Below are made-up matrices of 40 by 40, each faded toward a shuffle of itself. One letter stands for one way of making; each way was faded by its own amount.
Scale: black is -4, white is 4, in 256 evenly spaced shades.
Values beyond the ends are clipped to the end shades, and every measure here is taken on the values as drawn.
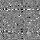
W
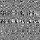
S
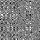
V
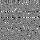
W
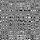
S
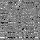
W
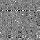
W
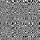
S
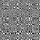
S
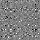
W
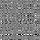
S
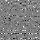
W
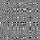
S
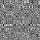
V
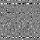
S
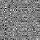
V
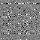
W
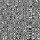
V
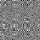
S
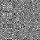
V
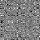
V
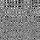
S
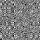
V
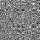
V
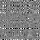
S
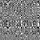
S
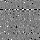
W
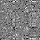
W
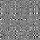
S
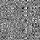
V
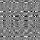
S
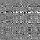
S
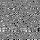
W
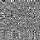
V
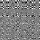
S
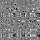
W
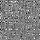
W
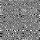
W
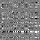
S
